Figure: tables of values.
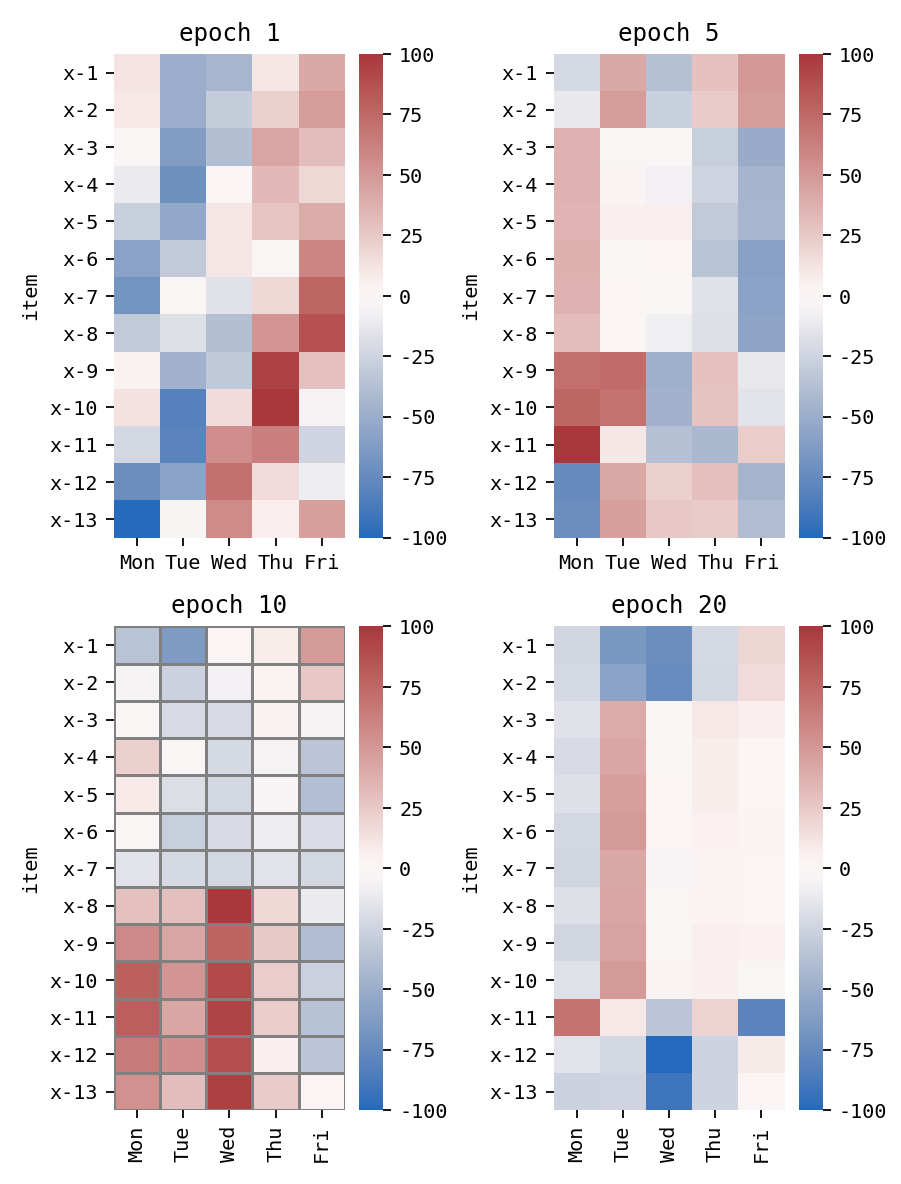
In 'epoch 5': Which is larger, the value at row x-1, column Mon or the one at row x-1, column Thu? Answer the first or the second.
the second
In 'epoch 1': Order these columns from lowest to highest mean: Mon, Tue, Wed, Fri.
Tue, Mon, Wed, Fri
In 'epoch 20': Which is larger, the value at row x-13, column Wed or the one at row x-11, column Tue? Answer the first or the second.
the second
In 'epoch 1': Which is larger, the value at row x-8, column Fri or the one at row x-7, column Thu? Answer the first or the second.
the first
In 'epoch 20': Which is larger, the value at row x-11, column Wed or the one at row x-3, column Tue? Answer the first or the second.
the second
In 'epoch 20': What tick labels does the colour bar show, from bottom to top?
-100, -75, -50, -25, 0, 25, 50, 75, 100
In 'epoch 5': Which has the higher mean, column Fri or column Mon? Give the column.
Mon
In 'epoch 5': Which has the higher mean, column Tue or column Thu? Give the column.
Tue
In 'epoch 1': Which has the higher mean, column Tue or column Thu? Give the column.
Thu
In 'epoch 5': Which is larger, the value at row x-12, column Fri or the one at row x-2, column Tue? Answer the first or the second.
the second
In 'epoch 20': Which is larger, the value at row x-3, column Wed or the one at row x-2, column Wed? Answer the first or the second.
the first
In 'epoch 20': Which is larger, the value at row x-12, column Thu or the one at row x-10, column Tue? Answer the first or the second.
the second
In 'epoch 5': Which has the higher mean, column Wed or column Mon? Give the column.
Mon
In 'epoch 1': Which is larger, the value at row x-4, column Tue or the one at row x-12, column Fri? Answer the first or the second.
the second
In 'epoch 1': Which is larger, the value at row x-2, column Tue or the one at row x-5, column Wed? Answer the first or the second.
the second
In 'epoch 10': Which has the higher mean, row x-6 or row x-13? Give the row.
x-13
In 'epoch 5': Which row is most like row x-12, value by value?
x-13
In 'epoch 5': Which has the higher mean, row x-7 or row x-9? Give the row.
x-9
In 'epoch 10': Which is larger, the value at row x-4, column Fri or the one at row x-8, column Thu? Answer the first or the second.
the second
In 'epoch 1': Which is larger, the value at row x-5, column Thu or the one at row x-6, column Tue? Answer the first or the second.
the first
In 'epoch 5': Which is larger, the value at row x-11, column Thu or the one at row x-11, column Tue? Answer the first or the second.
the second
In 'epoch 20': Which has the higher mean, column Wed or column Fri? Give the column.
Fri
